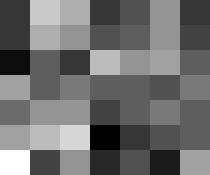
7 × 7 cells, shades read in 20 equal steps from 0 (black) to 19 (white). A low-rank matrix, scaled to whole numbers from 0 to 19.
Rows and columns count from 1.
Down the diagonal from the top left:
4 13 4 7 7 6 12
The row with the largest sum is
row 6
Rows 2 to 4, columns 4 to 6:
6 7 11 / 14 11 12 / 7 7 6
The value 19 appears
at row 7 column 1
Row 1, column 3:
13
